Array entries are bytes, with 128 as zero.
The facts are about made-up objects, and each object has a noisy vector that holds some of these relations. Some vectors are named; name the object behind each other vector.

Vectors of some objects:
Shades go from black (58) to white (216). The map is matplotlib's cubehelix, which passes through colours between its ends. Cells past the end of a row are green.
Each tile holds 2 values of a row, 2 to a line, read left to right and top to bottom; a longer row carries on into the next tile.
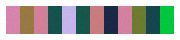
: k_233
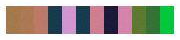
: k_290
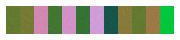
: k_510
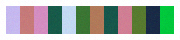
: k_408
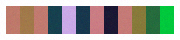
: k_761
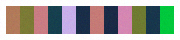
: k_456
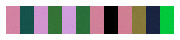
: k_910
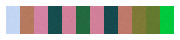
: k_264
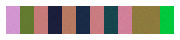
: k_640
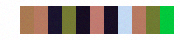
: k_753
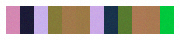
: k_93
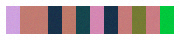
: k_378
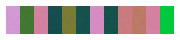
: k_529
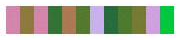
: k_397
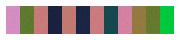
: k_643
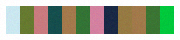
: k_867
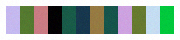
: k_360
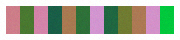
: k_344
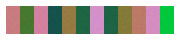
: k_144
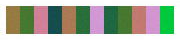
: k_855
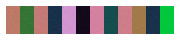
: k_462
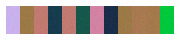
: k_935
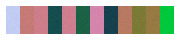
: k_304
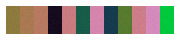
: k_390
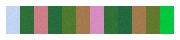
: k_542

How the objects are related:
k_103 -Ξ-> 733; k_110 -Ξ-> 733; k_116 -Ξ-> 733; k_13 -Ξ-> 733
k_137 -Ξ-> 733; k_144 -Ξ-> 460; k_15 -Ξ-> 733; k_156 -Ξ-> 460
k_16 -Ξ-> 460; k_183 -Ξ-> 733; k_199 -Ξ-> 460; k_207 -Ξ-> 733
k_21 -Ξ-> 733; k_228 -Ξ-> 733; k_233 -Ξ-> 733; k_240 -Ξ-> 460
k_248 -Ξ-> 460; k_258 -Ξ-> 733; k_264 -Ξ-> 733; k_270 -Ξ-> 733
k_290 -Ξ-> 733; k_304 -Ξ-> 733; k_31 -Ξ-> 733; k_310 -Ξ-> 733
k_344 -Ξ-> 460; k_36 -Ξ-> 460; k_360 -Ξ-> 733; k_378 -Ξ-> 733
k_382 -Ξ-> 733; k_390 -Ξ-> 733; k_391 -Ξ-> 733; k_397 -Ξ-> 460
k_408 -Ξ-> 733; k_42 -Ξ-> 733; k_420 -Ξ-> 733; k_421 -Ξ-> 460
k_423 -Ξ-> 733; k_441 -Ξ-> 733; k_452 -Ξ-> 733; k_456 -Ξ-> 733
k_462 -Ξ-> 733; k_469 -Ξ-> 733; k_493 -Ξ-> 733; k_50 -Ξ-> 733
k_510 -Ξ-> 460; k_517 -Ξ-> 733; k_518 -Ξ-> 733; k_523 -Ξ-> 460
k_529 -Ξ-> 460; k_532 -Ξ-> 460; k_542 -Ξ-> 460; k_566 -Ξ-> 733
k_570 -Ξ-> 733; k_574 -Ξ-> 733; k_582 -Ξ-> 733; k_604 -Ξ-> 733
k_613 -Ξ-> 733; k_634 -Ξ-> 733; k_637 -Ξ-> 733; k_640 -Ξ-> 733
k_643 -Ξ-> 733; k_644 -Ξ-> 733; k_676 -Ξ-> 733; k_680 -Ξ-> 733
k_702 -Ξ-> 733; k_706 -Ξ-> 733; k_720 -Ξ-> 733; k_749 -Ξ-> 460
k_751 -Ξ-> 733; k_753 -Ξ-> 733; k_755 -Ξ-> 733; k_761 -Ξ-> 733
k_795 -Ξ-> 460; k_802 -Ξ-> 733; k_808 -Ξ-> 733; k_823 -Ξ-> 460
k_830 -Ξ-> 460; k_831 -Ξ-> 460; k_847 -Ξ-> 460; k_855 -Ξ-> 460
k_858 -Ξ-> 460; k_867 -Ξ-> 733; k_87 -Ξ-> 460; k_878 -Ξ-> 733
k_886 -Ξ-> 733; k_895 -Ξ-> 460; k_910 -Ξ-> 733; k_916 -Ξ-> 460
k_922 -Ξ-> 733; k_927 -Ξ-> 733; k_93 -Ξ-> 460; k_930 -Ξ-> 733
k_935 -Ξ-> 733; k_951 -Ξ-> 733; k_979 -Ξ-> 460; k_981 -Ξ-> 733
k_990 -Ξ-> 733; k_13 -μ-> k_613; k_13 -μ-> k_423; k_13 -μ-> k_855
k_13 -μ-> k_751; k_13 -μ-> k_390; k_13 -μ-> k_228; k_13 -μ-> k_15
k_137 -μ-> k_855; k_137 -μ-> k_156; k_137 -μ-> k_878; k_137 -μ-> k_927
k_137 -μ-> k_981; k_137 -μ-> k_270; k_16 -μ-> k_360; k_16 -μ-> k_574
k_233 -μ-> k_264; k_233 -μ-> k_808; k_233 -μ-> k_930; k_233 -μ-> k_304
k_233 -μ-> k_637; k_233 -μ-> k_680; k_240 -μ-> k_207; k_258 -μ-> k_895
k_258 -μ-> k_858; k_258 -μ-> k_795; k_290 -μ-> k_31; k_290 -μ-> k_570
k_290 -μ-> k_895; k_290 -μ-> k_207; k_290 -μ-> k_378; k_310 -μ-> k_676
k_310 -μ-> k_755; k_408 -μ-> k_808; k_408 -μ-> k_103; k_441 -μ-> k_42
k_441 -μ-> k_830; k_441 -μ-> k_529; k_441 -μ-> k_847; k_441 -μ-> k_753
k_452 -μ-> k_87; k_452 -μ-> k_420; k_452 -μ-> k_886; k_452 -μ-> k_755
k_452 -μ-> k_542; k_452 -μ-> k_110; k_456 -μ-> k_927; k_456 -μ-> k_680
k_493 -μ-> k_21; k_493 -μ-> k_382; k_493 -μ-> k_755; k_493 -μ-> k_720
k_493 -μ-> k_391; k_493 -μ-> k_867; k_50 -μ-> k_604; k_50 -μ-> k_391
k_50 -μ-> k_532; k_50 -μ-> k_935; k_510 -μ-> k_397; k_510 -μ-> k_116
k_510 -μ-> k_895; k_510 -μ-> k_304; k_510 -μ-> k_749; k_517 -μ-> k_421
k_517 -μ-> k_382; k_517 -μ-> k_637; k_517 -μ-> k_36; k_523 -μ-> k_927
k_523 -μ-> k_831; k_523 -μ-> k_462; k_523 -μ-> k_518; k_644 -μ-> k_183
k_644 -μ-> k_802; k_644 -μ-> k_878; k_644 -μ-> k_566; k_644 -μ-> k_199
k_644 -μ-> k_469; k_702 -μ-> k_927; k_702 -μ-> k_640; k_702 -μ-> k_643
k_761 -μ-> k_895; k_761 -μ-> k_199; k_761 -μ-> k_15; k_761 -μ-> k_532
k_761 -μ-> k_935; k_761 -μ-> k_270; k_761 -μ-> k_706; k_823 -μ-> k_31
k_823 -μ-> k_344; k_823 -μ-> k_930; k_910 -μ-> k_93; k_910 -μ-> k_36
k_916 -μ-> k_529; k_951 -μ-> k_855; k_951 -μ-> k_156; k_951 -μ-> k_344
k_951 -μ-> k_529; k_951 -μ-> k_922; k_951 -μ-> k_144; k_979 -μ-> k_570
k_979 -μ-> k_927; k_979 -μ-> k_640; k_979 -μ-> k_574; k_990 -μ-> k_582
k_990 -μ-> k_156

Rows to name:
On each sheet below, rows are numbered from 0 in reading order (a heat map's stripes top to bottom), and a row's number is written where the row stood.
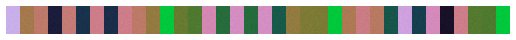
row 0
k_922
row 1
k_823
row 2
k_258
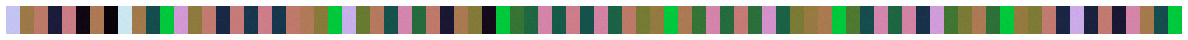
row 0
k_441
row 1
k_981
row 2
k_310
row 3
k_979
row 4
k_248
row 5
k_831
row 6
k_990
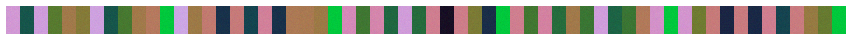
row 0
k_421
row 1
k_270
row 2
k_517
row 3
k_532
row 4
k_927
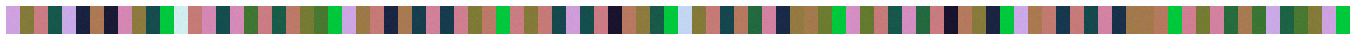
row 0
k_644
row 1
k_808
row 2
k_570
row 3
k_50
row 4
k_391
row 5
k_493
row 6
k_706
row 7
k_895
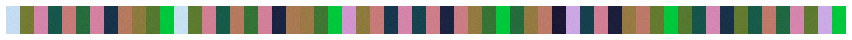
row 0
k_637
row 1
k_382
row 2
k_634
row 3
k_13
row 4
k_16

